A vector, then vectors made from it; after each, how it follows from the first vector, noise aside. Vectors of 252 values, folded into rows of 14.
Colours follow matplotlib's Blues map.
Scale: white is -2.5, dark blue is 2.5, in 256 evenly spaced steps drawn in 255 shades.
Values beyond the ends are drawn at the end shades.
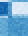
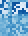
sign-scrambled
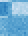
shrunk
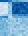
negated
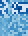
sign-scrambled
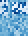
sign-scrambled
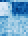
negated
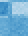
shrunk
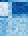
negated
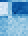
negated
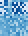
sign-scrambled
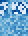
sign-scrambled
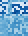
sign-scrambled
